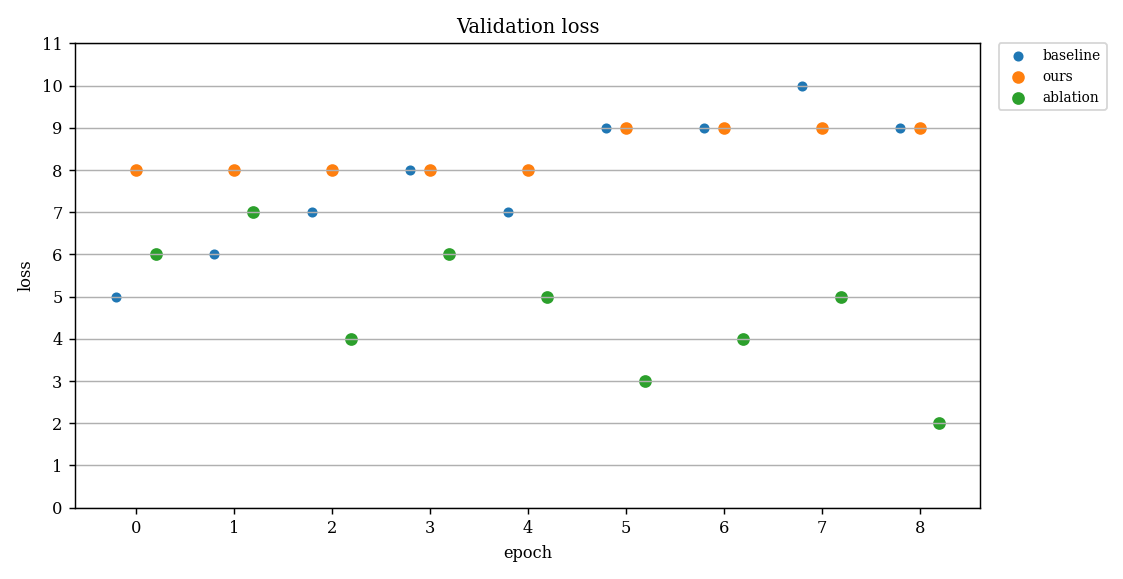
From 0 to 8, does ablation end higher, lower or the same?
lower
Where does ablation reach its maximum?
1
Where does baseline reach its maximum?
7
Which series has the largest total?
ours
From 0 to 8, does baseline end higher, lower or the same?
higher
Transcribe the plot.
Title: Validation loss
x-axis: epoch, ticks 0 1 2 3 4 5 6 7 8
y-axis: loss, ticks 0 1 2 3 4 5 6 7 8 9 10 11
Legend: baseline, ours, ablation
Values:
baseline: 5 6 7 8 7 9 9 10 9
ours: 8 8 8 8 8 9 9 9 9
ablation: 6 7 4 6 5 3 4 5 2
